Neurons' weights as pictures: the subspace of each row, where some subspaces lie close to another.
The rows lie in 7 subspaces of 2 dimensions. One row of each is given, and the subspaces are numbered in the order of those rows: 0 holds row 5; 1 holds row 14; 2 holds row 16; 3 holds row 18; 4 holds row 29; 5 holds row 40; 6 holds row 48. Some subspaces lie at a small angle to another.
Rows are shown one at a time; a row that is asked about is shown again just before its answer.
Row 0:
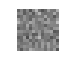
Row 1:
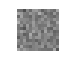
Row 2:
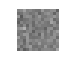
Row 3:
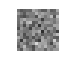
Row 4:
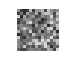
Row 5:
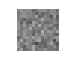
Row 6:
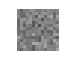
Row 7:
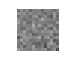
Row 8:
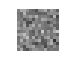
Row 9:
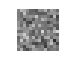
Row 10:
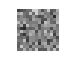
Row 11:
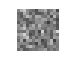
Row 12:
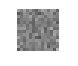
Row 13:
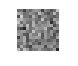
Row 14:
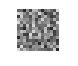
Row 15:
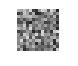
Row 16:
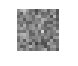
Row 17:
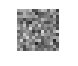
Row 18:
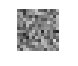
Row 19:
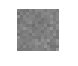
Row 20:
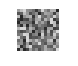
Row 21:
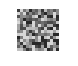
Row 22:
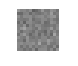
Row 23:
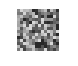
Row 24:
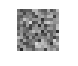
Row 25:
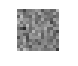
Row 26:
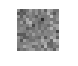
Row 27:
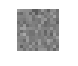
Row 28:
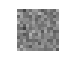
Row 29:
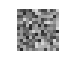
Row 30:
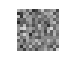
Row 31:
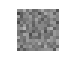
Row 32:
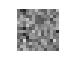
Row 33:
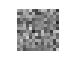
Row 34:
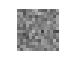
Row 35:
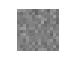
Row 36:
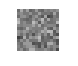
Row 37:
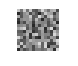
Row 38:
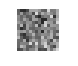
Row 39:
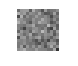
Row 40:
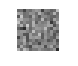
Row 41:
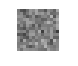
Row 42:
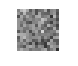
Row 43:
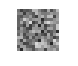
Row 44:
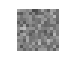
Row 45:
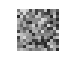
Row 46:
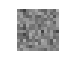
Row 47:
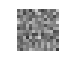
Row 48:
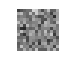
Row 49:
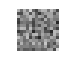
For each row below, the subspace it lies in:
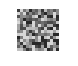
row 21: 3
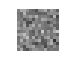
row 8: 3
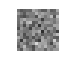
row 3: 0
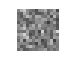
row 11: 1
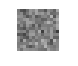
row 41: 1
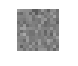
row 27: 6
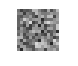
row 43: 4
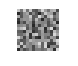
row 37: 3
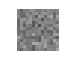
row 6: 0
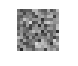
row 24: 4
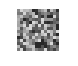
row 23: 4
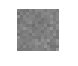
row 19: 2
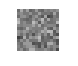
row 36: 4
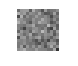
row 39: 2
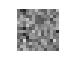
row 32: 5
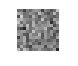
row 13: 5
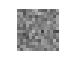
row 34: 3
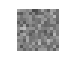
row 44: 6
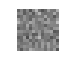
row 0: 4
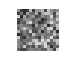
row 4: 2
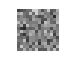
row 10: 6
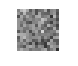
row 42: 2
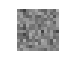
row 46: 1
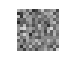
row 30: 2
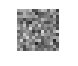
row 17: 0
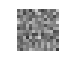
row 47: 4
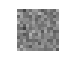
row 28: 1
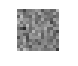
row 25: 5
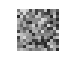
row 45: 2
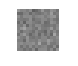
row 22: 6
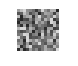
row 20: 5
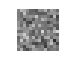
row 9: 3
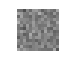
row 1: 1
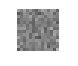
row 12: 3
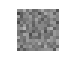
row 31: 1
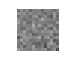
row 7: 3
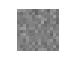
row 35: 6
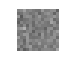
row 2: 5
